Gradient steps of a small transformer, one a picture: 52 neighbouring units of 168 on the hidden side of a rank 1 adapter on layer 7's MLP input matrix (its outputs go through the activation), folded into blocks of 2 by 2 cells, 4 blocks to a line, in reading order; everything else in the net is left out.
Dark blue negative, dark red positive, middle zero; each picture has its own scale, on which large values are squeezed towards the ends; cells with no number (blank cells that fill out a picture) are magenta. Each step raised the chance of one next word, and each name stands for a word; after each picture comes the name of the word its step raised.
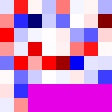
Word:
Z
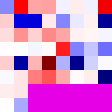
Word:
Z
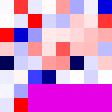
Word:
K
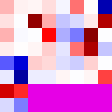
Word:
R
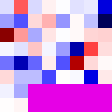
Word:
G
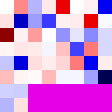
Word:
Z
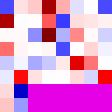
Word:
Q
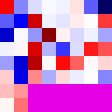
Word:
Q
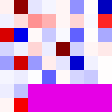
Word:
K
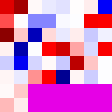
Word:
Z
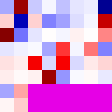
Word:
G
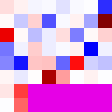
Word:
G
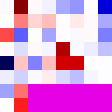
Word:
K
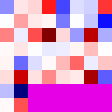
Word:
Q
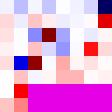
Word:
Q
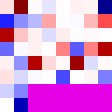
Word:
Z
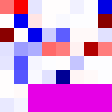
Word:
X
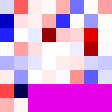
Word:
Q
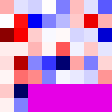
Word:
K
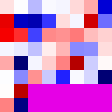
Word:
Z
